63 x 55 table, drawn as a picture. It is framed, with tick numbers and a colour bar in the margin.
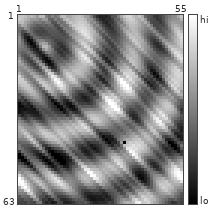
Lone odd cells: 1, lower than its neighbours. Average level on the scale: 50%. Mirror symmetry: none. Rings: centred on the top left.
